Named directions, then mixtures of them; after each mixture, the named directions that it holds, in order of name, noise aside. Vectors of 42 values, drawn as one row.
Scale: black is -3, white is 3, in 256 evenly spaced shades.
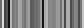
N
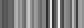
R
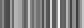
N, R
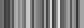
N, R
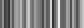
N, R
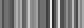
R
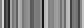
N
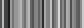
N, R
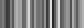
N, R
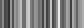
N, R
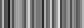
N, R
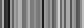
N, R
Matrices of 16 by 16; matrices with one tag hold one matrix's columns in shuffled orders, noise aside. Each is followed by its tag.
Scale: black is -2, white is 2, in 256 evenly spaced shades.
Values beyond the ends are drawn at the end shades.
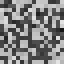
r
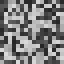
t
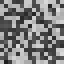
r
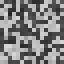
t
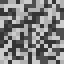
r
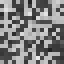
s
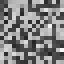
s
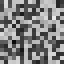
s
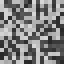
s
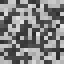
r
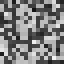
t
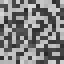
r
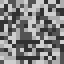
r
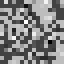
s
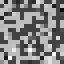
t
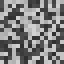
s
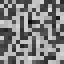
t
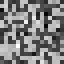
t
